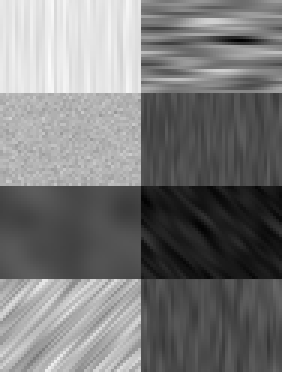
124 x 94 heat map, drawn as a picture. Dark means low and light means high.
It is made of 4 by 2 panels. Panel 1,1: very high, streaked downward, faint in contrast. Panel 1,2: middling, streaked across, strong in contrast. Panel 2,1: high, fine-grained, faint in contrast. Panel 2,2: low, streaked downward, faint in contrast. Panel 3,1: low, smooth, faint in contrast. Panel 3,2: very low, slanting down to the right, faint in contrast. Panel 4,1: high, slanting up to the right. Panel 4,2: low, streaked downward, faint in contrast.
